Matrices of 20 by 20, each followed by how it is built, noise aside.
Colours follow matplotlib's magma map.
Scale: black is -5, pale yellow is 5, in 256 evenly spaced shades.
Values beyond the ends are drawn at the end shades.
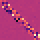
banded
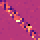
banded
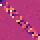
banded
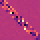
banded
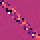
banded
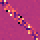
banded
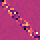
banded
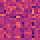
low rank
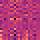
low rank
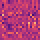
low rank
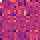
low rank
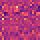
low rank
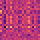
low rank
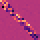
banded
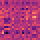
low rank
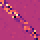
banded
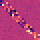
banded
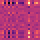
low rank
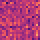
low rank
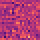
low rank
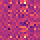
low rank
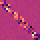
banded
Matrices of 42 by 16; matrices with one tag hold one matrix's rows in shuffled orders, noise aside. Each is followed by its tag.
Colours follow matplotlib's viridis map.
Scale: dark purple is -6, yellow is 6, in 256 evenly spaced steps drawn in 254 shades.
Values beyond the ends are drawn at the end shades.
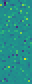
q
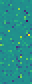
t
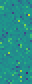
t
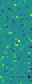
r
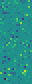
q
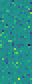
r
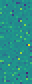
t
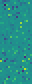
q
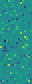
q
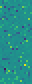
q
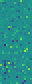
q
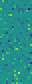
r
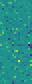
r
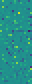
r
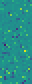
q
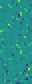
t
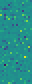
q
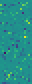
q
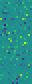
q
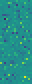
q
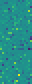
r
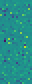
q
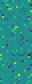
r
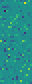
q
